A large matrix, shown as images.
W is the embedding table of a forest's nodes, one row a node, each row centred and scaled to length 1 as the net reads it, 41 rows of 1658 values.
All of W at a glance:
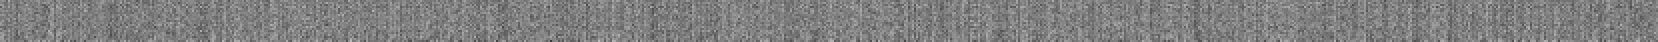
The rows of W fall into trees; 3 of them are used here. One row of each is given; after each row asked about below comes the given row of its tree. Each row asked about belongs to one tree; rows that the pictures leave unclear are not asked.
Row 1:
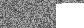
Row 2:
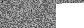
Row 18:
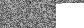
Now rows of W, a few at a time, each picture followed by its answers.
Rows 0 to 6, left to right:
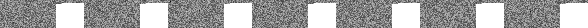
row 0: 18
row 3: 18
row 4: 1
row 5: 1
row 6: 18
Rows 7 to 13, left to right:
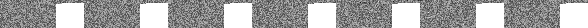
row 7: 18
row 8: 2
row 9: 1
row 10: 1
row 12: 2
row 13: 1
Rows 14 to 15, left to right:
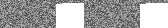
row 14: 18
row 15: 1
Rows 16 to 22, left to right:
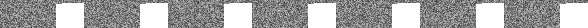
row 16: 2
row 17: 18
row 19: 2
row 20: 18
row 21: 1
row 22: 2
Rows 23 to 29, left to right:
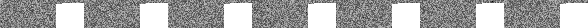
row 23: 1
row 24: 1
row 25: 1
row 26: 2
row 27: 2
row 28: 2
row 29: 1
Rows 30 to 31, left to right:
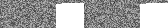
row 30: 18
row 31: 18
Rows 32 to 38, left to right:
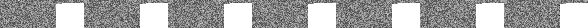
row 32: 18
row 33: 1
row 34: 1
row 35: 18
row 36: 1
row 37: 1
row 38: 1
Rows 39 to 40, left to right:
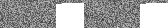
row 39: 18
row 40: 18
